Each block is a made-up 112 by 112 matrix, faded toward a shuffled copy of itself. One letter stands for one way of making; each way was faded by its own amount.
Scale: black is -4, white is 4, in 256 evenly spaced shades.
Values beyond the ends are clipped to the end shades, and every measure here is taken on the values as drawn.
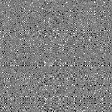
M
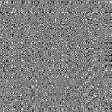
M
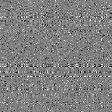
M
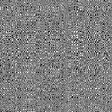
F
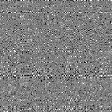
M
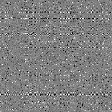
M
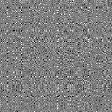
F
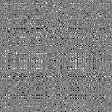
M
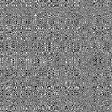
F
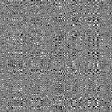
F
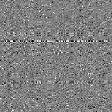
M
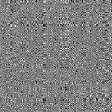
F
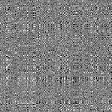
F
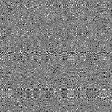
M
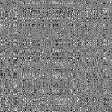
F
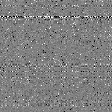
M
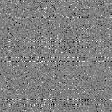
M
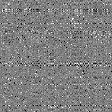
M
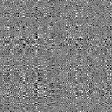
F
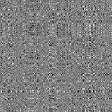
F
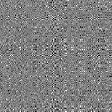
F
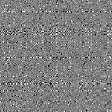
M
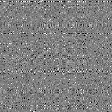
M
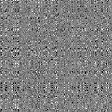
F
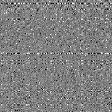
M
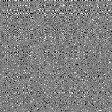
M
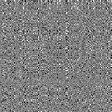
F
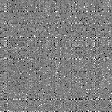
M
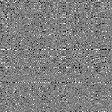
M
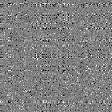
M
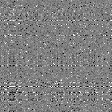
M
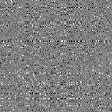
M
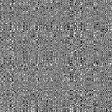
F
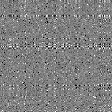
M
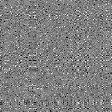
M
